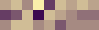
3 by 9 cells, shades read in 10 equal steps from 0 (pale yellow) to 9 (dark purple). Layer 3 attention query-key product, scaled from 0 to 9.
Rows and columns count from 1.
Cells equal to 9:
1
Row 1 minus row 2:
-4 -4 2 -9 5 -1 -1 -3 -2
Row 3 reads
4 2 2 4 3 6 4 4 4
